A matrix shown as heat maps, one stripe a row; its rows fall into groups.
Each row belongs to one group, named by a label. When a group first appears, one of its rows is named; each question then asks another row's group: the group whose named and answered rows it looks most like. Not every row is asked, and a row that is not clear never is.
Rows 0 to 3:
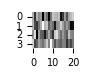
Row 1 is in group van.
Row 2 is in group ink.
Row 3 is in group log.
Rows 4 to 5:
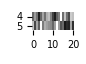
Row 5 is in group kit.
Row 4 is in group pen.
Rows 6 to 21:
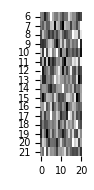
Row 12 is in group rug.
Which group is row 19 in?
pen
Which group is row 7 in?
pen
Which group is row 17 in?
van
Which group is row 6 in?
van
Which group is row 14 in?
ink
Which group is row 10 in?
kit
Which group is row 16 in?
kit
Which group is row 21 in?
kit
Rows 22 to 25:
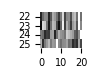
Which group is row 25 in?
kit
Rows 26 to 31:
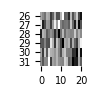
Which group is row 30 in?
kit
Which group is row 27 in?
log
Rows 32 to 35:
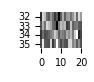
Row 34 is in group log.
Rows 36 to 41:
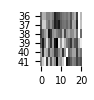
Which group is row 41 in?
kit
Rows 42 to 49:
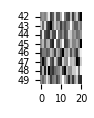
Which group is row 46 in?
pen
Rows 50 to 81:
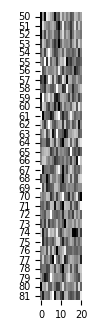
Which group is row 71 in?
pen
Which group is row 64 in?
pen
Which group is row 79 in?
van
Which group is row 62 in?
rug
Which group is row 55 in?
kit
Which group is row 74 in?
kit
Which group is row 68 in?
pen
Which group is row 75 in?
rug
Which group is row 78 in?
pen
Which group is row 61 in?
rug
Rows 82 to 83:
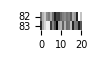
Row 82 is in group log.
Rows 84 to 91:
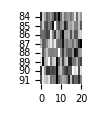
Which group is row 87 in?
van
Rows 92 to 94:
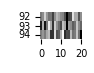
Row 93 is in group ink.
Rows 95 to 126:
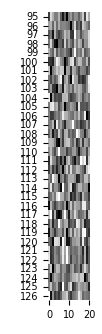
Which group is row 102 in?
pen
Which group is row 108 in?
van
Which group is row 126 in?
rug
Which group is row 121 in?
log
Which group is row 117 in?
ink
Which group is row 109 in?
ink
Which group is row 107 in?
kit
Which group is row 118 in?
van
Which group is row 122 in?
log
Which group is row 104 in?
rug
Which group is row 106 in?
log
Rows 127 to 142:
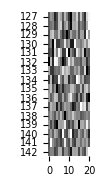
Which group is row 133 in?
log
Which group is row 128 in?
pen
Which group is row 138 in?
kit
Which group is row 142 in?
pen
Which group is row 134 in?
van
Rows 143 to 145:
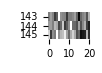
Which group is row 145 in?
kit
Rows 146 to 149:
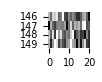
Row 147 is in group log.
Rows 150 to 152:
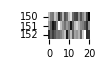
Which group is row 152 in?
log
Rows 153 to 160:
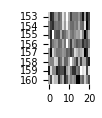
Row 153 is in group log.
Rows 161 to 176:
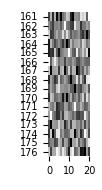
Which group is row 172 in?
ink
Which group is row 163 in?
log
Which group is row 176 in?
kit
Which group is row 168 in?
pen
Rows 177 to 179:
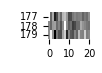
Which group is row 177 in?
rug
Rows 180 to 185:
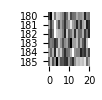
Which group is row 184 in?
kit
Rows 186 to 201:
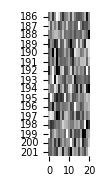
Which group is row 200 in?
ink
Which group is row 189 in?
pen
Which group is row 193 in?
kit
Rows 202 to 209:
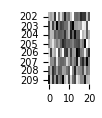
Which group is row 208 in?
ink
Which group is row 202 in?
kit
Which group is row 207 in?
rug
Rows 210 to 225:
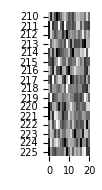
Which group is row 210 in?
rug
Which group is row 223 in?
ink
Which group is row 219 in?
ink
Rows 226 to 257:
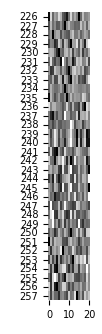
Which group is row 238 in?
ink
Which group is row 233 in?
pen
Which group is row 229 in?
pen
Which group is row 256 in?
rug
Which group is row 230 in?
ink
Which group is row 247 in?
van
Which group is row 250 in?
pen
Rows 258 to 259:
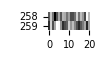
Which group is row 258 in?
pen
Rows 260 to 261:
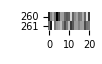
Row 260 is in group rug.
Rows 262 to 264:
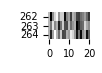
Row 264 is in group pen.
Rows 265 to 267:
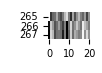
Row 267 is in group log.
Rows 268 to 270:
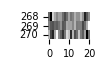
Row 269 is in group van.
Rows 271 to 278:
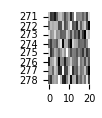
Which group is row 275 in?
log
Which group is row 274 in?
pen
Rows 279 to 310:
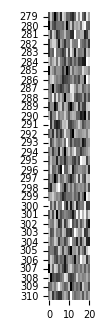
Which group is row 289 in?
pen
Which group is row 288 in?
kit
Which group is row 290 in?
kit
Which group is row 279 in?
pen
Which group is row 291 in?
rug
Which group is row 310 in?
ink
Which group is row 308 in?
rug
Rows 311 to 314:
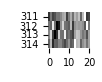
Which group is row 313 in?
van
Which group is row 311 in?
log
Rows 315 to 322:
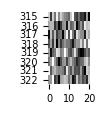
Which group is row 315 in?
kit
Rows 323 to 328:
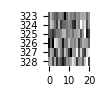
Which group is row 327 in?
pen
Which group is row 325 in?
log
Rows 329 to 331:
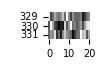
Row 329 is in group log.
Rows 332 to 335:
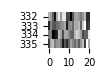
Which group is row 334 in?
van
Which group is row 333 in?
log
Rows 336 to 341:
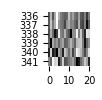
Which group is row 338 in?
pen
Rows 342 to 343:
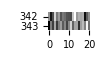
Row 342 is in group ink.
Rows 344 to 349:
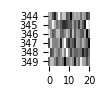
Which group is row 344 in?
van
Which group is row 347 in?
van
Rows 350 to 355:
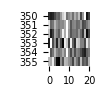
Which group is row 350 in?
log
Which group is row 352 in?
log
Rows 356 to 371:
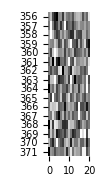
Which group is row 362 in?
pen
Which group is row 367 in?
rug
